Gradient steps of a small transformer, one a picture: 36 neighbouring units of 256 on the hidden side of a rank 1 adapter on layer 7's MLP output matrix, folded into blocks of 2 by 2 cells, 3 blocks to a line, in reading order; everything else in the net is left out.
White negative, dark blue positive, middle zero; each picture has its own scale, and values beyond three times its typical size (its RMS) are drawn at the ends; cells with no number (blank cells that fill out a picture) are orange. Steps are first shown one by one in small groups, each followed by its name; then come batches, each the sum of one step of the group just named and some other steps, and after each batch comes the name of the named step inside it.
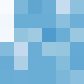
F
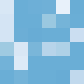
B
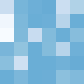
F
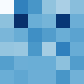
F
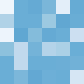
B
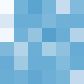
F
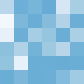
B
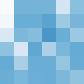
F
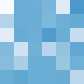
B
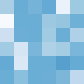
B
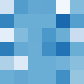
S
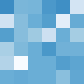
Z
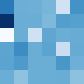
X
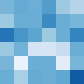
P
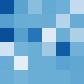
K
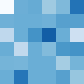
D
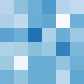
P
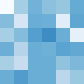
D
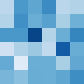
P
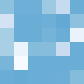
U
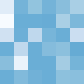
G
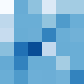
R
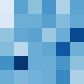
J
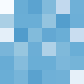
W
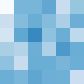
W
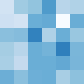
J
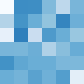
W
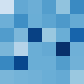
J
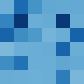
J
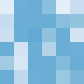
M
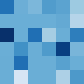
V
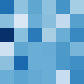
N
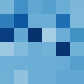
V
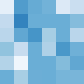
M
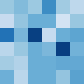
V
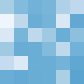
N
